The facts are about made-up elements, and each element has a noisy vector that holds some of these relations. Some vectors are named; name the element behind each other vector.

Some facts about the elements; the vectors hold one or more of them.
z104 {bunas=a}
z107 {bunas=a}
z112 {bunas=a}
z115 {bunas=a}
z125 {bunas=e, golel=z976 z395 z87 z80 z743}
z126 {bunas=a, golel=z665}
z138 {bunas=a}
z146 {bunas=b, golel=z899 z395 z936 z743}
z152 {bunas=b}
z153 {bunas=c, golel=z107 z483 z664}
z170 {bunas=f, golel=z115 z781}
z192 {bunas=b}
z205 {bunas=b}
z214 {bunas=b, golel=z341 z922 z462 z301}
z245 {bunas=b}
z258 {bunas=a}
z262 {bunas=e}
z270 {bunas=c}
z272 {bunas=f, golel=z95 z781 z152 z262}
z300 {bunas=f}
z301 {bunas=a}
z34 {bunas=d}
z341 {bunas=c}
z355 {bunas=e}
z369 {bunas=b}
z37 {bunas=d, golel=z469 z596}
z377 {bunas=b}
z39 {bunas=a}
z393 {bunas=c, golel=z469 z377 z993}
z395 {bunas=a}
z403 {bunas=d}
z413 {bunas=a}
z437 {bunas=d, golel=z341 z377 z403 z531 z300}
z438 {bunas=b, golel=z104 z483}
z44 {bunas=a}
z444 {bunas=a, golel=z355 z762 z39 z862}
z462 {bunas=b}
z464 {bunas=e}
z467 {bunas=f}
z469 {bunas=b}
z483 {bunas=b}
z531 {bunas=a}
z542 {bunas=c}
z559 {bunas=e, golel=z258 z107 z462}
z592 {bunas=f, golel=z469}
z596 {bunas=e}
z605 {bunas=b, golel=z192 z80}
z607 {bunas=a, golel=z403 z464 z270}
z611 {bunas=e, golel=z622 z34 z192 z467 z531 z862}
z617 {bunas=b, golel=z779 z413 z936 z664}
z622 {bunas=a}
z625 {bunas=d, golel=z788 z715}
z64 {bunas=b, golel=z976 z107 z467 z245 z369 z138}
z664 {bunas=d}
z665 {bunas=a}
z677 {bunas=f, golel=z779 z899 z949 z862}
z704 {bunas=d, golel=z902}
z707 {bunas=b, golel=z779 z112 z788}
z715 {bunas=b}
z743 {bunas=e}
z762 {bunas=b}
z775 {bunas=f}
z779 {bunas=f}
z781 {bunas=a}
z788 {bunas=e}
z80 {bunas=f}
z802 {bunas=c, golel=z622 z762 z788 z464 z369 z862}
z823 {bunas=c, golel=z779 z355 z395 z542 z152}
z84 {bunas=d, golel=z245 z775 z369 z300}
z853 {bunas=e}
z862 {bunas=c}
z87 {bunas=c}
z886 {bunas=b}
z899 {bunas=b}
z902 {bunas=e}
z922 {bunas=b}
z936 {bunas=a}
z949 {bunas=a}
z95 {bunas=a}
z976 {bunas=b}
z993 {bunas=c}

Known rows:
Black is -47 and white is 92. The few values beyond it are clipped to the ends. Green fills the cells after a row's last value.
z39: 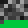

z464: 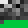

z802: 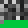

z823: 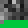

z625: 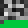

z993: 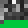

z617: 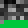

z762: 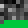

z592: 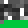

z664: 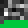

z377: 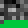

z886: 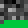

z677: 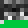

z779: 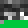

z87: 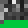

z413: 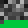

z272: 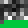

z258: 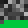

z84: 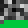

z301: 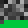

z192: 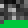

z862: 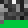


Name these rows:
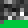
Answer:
z467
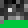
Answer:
z64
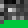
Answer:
z715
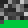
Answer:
z781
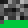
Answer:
z444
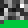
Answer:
z437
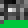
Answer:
z469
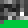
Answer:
z300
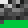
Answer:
z596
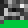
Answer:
z403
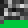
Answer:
z34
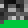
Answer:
z438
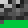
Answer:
z355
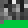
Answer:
z153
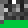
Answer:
z270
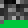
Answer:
z146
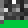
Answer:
z341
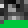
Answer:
z605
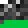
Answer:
z125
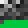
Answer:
z743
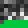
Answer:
z80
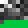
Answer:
z788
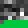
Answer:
z775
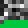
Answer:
z37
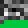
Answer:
z704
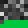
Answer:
z395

